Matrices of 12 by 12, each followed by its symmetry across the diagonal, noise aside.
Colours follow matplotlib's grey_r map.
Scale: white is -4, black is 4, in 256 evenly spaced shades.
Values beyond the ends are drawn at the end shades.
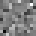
antisymmetric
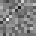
antisymmetric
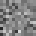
neither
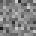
neither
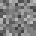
antisymmetric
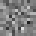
antisymmetric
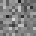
neither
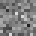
neither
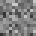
antisymmetric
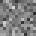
neither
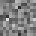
antisymmetric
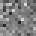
antisymmetric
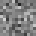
antisymmetric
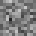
neither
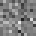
antisymmetric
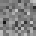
neither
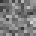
neither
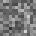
neither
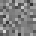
antisymmetric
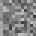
neither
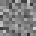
antisymmetric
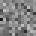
neither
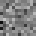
neither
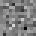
neither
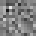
antisymmetric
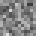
neither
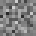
antisymmetric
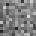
antisymmetric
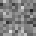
antisymmetric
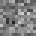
neither
